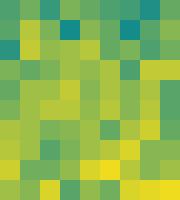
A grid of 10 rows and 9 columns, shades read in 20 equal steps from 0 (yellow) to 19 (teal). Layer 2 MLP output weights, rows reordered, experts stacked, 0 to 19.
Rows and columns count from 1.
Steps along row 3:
down up down down up down up down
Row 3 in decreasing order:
17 14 12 11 10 8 7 5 4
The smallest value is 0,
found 2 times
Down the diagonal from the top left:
14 5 8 7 9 5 6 9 7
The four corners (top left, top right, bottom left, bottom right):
14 12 7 0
